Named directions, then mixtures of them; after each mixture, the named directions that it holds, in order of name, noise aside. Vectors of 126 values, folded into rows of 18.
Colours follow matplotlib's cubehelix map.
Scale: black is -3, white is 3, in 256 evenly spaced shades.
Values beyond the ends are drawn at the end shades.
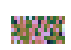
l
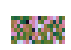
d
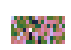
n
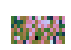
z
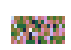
n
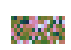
d, z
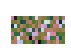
d, n, z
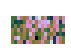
z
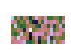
n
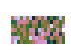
d, l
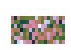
d, n, z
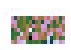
d, n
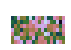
d, l, z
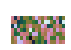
d, n, z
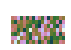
l, n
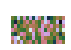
l, n, z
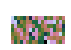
l, n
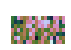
z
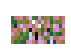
n, z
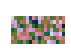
d, l, n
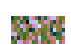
d, n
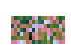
d, n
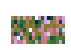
l, n, z
